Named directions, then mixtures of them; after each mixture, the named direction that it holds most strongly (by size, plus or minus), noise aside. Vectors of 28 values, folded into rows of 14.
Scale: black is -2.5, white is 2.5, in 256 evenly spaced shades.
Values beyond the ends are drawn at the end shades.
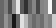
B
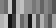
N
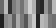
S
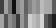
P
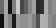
S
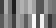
S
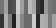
S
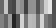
P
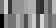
S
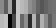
N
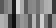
N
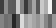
B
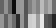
P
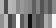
P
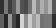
P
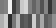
N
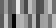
B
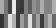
N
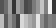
P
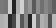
N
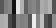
N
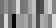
B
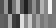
B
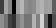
P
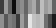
P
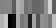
N
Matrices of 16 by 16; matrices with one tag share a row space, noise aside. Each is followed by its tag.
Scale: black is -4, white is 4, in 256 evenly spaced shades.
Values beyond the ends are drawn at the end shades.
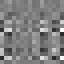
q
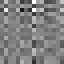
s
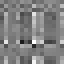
s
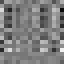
q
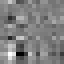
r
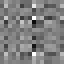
s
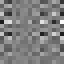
q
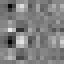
r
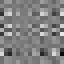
q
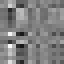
r
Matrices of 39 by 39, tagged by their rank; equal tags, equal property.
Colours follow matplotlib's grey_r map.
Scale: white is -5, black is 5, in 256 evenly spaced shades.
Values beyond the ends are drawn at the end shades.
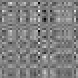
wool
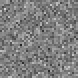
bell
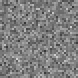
bell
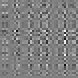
wool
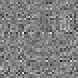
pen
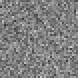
bell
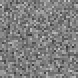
bell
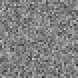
bell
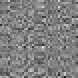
pen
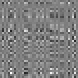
wool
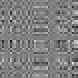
wool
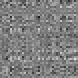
pen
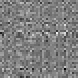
pen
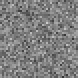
bell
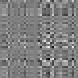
wool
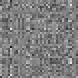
pen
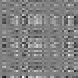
wool
